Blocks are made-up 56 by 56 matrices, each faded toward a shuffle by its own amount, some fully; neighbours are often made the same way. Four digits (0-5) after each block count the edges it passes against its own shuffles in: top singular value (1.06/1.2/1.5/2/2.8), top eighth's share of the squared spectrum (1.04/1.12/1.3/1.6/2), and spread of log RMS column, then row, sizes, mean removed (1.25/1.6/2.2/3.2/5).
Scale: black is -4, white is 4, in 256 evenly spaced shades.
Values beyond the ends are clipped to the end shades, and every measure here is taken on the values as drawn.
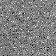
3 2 0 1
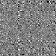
4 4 2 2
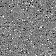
0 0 0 0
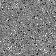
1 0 0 0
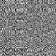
4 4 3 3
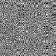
4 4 3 3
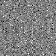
3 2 1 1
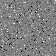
0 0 0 0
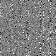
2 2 2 0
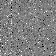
2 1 1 0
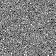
0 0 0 0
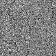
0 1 2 0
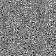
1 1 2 0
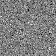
0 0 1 0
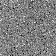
0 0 0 0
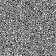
0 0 0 0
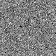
0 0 0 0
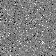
1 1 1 0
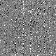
2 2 2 0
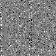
1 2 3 0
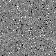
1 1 1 0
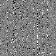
2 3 3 0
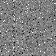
1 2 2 0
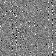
2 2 2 0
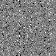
1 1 2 0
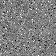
0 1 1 0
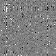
4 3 2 1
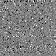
3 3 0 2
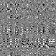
4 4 2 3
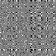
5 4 3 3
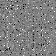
3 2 1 0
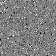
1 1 0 0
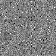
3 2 2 0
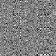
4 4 3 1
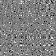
4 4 2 2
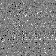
3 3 1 2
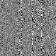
3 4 3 0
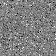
0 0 0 0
